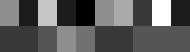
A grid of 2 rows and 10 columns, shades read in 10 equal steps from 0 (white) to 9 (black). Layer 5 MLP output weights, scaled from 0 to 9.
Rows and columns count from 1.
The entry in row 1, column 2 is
8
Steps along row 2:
same down down up up same down same same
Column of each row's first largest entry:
5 1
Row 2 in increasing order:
4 5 6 6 6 6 7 7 7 7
